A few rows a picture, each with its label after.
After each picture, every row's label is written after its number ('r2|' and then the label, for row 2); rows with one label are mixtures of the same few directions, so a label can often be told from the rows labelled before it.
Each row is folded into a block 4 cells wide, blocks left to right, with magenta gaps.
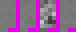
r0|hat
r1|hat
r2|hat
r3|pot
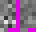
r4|pot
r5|hat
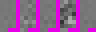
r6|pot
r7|pot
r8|pot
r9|hat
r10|pot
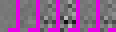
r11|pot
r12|hat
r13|pot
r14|pot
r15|pot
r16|pot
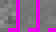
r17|hat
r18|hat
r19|hat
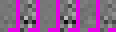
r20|pot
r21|pot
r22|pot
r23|pot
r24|hat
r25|pot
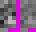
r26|hat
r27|hat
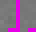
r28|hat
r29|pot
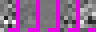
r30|pot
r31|hat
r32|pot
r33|pot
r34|hat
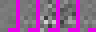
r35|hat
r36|pot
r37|pot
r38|hat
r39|pot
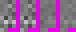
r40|pot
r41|pot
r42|hat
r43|pot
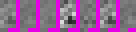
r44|hat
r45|hat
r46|hat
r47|hat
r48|pot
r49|hat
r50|hat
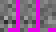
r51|pot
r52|pot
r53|hat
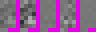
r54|hat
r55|hat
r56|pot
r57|pot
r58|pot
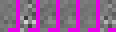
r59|pot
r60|pot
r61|hat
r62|hat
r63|hat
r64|pot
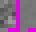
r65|hat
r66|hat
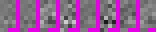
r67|pot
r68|pot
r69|hat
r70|pot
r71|hat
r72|pot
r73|hat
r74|hat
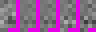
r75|hat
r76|pot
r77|pot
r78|pot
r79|pot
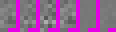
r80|hat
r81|pot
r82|pot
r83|hat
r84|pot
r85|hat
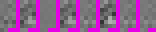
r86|pot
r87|hat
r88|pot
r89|hat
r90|pot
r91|hat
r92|pot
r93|pot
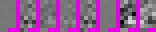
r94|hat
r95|pot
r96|hat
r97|pot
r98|pot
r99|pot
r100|hat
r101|hat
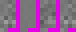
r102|pot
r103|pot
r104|hat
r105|pot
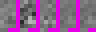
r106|hat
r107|hat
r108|pot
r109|hat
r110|hat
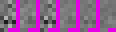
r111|pot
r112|hat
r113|pot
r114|hat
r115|pot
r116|hat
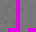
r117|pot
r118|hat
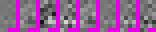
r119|pot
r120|hat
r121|hat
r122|pot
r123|hat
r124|pot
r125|pot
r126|pot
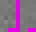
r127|pot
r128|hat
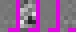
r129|pot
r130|hat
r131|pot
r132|pot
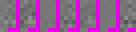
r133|pot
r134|hat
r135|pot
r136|pot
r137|hat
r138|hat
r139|pot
